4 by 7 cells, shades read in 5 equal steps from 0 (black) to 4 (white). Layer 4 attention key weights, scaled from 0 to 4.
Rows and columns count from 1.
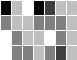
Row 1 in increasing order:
0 0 1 3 3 3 4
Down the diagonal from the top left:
0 3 3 3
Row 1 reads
0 3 4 0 1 3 3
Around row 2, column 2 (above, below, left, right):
3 2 2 3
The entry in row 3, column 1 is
4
